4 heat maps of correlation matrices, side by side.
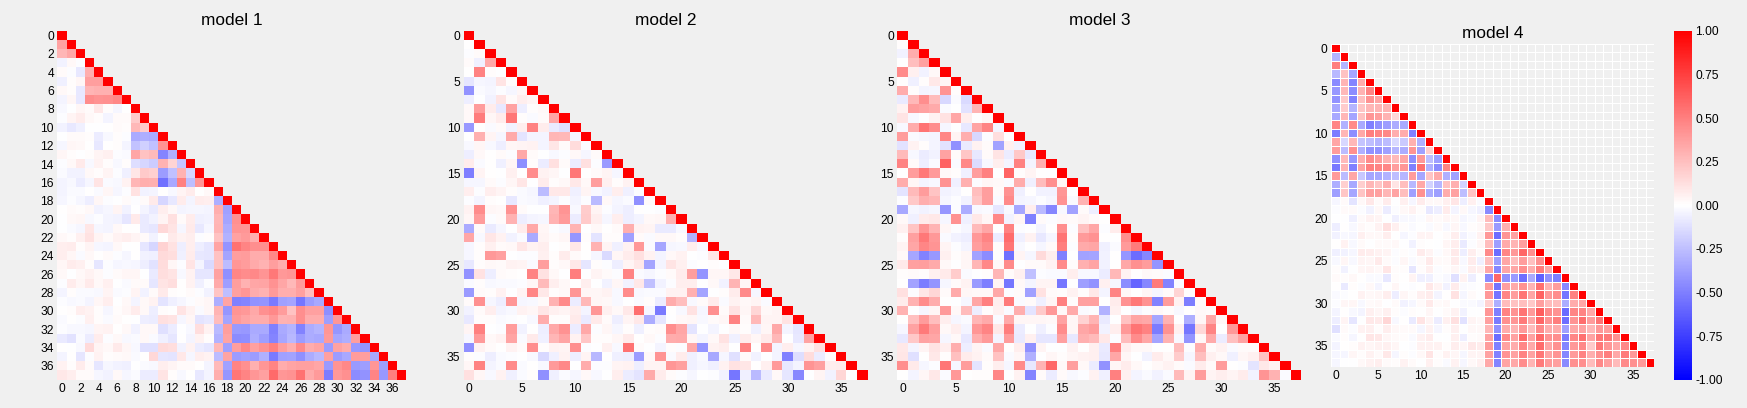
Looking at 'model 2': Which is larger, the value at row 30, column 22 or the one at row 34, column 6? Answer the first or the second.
the second
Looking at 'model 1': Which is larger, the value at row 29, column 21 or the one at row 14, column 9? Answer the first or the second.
the second
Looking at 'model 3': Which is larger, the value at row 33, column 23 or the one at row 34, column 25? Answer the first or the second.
the first
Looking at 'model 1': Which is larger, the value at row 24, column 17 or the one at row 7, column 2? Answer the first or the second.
the first
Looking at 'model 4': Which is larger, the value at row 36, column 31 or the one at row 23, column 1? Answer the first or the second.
the first
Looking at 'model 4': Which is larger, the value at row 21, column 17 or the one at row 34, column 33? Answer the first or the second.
the second
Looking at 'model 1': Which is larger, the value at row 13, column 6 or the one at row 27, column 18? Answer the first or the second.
the first
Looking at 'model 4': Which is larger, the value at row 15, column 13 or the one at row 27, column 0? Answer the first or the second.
the second
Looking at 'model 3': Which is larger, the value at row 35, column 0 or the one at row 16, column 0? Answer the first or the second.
the second
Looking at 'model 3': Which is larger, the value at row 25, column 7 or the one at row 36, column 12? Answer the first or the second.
the first
